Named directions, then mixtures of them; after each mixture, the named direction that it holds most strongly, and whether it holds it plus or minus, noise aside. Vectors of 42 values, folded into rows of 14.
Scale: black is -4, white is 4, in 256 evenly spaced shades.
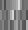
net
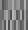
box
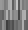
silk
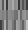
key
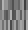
box, minus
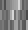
net, plus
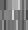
net, plus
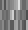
net, plus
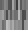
silk, minus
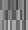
box, minus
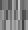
silk, minus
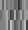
net, minus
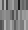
key, plus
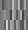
box, plus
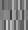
box, plus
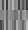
key, plus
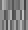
box, minus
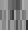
net, minus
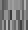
box, plus
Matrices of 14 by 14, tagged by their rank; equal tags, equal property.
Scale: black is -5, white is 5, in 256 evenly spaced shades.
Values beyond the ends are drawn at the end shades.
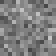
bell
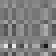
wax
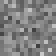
bell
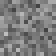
bell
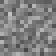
bell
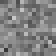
bell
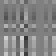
wax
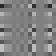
wax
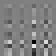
wax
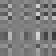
wax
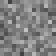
bell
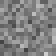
bell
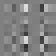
wax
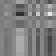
wax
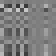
wax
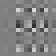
wax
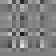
wax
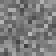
bell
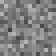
bell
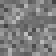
bell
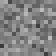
bell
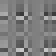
wax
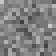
bell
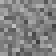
bell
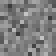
bell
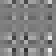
wax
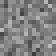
bell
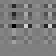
wax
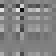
wax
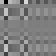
wax
